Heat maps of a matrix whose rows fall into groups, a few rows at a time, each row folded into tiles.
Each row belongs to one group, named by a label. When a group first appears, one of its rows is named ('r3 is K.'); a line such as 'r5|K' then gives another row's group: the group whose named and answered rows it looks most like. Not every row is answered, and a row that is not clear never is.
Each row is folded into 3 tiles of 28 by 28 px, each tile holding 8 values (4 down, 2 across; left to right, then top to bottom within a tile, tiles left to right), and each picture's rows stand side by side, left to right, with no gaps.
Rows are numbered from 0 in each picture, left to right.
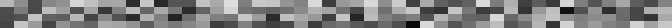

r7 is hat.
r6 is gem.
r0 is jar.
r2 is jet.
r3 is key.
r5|gem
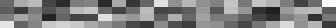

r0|hat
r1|jet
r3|jar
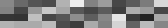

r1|jar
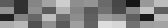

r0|jet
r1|jar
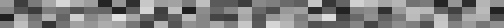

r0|jet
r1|jet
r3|gem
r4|key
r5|jet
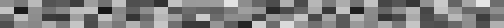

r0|hat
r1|hat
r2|key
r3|jet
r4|hat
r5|key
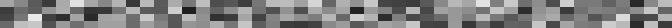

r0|jar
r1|gem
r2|hat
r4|hat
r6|gem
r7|jar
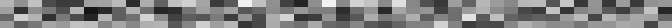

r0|hat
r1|gem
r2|jar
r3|jar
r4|key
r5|jet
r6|gem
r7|jet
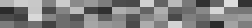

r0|key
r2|gem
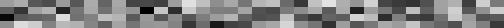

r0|gem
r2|key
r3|jar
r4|hat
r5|key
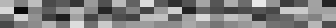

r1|gem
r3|gem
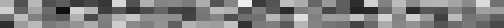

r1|jet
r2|jar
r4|jet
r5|key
